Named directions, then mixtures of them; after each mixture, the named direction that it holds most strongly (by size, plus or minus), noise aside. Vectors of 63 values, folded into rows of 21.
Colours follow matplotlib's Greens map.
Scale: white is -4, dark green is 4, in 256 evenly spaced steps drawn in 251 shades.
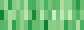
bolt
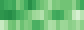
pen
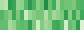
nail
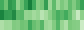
pen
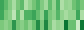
nail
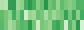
nail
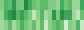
bolt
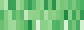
nail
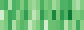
bolt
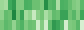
nail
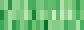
bolt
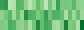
nail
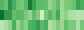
pen
